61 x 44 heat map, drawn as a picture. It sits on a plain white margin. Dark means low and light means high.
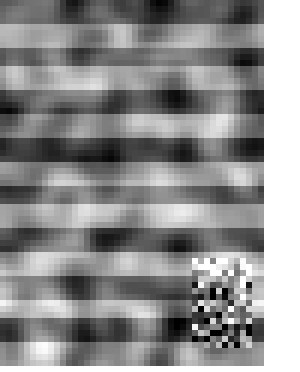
Horizontal stripes repeat 8 times down the table. In the bottom right lies a patch that is rougher than the rest. The bottom right is the roughest part. The bottom left is the ninth with the highest average. There is no overall slope.
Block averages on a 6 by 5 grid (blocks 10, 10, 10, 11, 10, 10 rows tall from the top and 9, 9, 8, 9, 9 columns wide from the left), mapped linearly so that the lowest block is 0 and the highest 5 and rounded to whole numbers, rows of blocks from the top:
30110 | 23211 | 00122 | 14242 | 52325 | 41302
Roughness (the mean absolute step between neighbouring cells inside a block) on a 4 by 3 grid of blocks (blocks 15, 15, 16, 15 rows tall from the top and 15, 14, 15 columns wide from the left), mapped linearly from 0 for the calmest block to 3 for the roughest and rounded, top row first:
000 / 000 / 001 / 003
